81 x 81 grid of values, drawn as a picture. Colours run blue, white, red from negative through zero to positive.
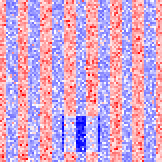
Average level on the scale: 50%. Stripes: upright, repeating 7 times. Ninth with the lowest average: bottom middle. Odd patch: lower, in the bottom middle. Slope: none.
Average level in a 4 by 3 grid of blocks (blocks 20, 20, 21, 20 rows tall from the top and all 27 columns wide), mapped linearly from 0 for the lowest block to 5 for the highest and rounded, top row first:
4 4 5 / 5 4 5 / 5 3 5 / 5 0 5
